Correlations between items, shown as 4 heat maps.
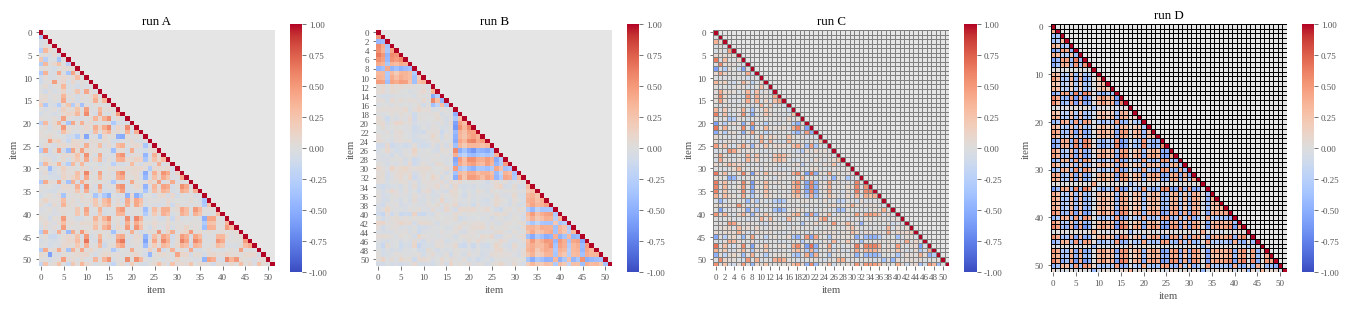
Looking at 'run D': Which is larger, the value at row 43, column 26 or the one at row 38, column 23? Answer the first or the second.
the second
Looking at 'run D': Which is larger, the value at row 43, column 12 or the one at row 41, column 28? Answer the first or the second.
the first
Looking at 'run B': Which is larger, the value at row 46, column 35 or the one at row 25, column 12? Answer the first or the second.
the first
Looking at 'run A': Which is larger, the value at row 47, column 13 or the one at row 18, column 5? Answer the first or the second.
the first
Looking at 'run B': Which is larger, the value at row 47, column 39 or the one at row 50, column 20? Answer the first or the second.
the second
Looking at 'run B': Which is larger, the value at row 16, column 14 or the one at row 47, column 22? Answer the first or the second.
the first
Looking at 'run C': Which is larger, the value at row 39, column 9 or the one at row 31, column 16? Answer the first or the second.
the second
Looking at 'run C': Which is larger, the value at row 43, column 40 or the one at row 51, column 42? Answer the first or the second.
the first
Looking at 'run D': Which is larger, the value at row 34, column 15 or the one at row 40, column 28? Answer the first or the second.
the second
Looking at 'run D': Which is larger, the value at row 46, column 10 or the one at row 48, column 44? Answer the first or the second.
the second
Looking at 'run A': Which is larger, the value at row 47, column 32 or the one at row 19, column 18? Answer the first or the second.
the first
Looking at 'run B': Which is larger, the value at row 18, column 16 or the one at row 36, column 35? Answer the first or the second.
the second
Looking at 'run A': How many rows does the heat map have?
52
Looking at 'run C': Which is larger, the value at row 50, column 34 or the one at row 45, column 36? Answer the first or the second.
the first
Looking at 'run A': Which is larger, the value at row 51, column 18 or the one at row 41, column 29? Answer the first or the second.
the first
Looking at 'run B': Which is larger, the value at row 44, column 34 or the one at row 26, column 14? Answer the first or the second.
the first
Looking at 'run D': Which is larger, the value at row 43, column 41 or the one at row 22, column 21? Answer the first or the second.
the second
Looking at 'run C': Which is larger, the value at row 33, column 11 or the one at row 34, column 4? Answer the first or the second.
the first
